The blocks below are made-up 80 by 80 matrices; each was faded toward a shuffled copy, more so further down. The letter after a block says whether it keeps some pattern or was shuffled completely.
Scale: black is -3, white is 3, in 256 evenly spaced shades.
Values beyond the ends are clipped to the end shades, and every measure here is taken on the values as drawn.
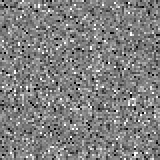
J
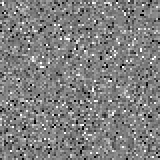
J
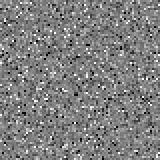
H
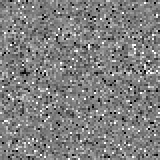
J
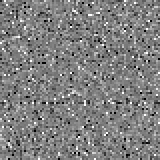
J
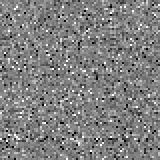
J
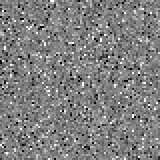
H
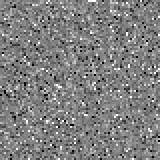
H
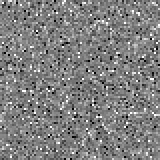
H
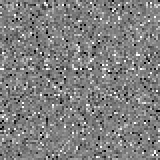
J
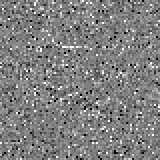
J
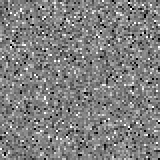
H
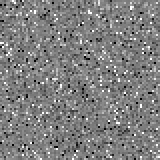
H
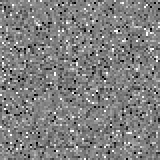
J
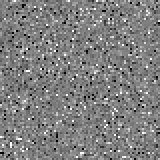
H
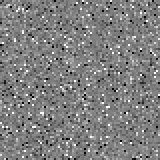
H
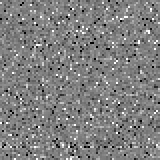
J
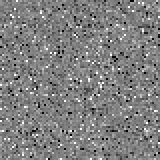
J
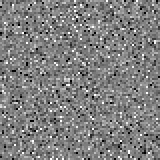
H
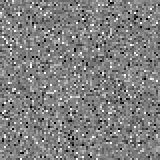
H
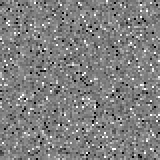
H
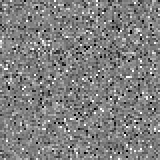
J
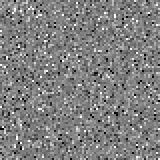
H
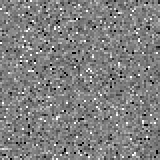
H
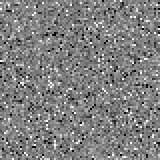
H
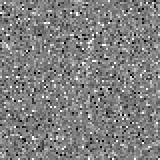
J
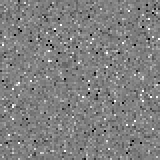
H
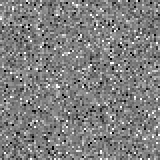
H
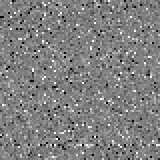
J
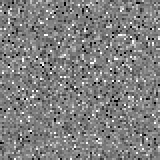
H
